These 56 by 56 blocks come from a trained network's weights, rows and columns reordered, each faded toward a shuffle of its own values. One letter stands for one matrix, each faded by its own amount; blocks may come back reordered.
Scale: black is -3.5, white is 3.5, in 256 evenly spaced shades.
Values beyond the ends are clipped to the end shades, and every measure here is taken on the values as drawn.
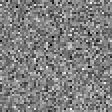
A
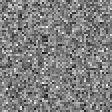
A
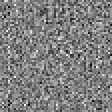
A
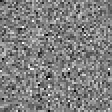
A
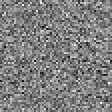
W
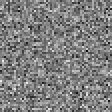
A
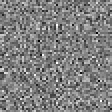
W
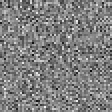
W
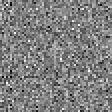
A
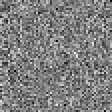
W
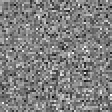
A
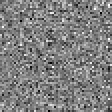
A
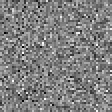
A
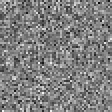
A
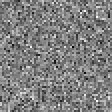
A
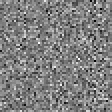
A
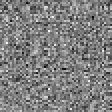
W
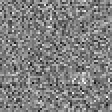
W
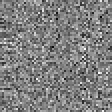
W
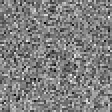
A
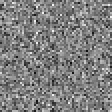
A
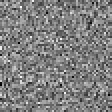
W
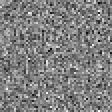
A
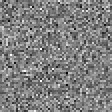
A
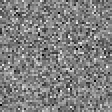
A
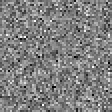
A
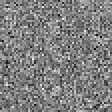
A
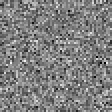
A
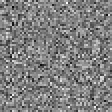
W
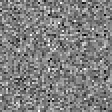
A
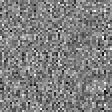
W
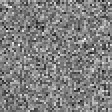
A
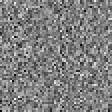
W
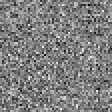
A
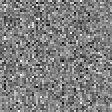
A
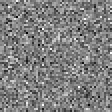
A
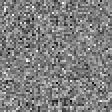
A
